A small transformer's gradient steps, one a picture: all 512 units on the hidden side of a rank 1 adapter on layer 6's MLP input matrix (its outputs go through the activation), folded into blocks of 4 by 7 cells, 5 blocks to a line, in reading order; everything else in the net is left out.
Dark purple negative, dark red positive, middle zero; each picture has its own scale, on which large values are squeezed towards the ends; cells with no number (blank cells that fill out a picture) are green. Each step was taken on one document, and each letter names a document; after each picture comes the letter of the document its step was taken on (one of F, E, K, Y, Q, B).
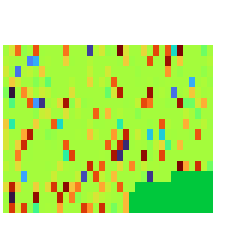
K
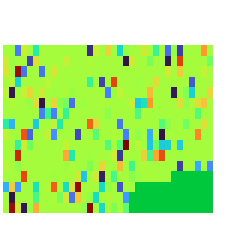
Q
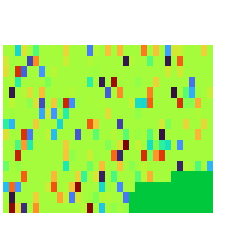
Q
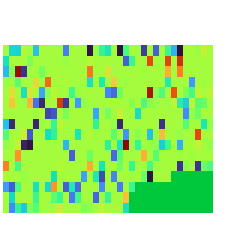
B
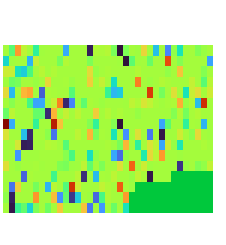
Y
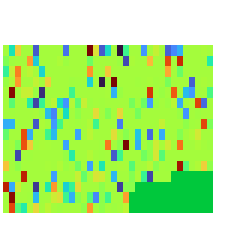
B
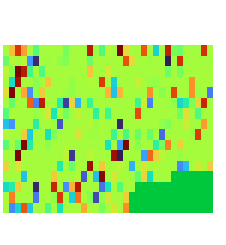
K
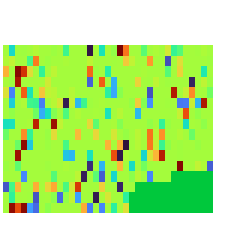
K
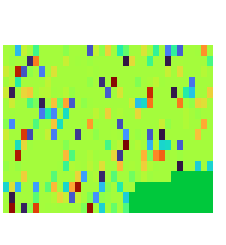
Q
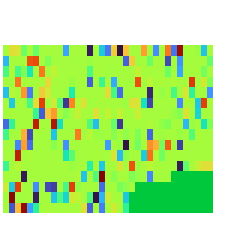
Y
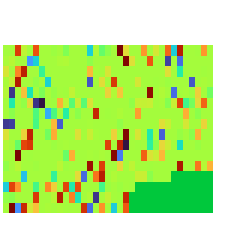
K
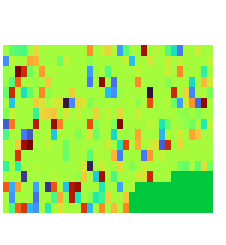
K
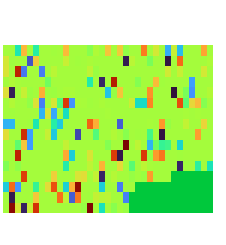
Q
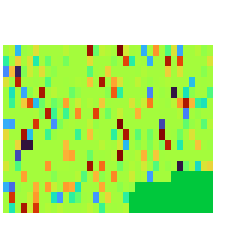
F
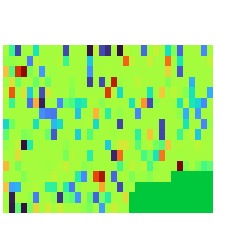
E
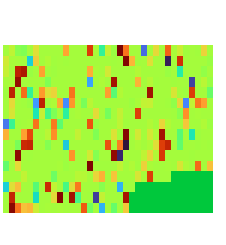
K
